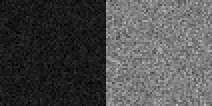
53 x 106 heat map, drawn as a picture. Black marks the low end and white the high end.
The table splits into one row of 2 panels. Panel 1,1: very low, fine-grained, faint in contrast. Panel 1,2: middling, fine-grained.
